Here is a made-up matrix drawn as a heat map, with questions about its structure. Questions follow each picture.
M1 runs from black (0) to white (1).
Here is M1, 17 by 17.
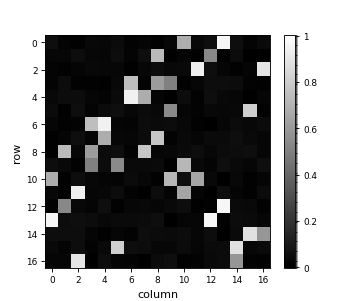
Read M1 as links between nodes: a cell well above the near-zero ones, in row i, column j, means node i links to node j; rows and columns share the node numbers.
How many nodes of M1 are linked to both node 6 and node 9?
1
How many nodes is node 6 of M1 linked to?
2
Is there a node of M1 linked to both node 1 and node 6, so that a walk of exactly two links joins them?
no
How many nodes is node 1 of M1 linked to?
2
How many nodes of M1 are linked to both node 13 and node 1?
1
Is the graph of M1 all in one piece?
yes
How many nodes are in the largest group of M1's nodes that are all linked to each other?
2
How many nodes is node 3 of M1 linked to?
3
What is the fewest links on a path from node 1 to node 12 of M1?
1
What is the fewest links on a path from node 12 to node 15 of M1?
6
